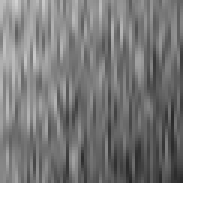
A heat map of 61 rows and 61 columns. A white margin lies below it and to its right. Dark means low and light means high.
The top left is the ninth with the highest average. Neither half mirrors the other. There is an overall slope up to the top left. The bottom right is the ninth with the lowest average. Streaks run downward.
